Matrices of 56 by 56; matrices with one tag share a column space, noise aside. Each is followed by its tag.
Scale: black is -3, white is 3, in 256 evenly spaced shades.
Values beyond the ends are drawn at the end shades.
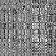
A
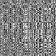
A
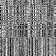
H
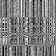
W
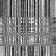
W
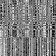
H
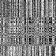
W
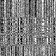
W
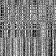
H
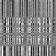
W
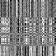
W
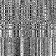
H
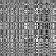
A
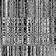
W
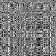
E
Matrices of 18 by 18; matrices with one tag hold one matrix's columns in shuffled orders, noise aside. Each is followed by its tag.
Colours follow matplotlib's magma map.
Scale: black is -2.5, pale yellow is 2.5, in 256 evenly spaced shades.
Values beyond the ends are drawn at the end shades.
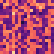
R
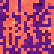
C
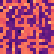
R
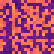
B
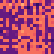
R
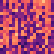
C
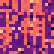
C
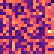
B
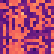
R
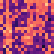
C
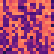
C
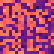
B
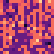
C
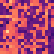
R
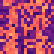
R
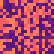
B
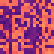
R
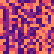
R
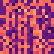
R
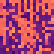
C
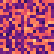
B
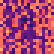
R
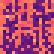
C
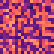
B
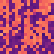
C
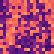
C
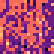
C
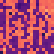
C
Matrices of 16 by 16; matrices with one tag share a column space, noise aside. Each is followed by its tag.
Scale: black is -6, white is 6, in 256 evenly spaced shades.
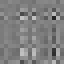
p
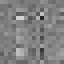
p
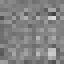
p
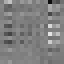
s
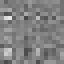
p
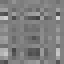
p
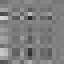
p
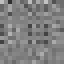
s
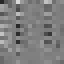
s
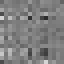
p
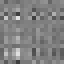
p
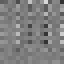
s
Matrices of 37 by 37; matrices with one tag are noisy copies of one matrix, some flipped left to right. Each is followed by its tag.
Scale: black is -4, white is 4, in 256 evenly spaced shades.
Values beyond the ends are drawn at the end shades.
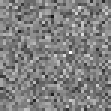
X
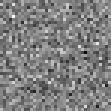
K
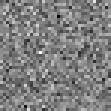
X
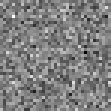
K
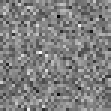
X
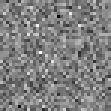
X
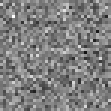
K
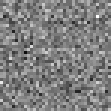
K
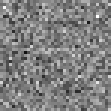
K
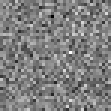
X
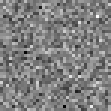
K
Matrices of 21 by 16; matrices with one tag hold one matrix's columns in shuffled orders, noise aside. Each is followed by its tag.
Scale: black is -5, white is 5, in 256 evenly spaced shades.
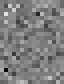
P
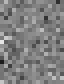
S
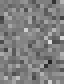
S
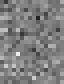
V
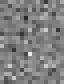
V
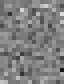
P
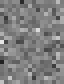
S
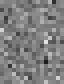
S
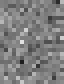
S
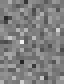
S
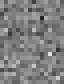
V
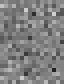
P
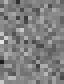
S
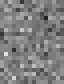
V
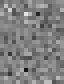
P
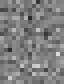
V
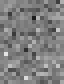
V
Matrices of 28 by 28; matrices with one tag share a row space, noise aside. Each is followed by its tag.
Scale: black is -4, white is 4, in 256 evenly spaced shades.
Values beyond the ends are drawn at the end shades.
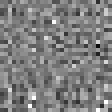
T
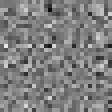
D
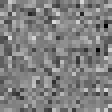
T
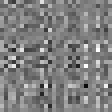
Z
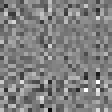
Z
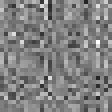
Z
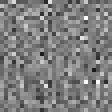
Z
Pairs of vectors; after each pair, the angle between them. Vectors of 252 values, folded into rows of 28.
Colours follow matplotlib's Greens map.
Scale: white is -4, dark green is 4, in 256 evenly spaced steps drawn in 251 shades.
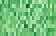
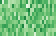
nearly opposite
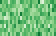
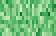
partly aligned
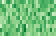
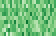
orthogonal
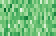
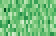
partly aligned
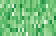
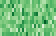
nearly opposite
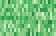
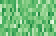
orthogonal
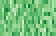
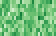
partly aligned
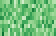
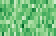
nearly parallel
